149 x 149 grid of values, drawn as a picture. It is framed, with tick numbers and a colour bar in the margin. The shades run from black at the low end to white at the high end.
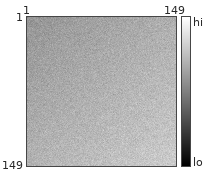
Ninth with the lowest average: top left. Slope: up to the bottom right. Average level on the scale: 70%. Ninth with the highest average: bottom right.
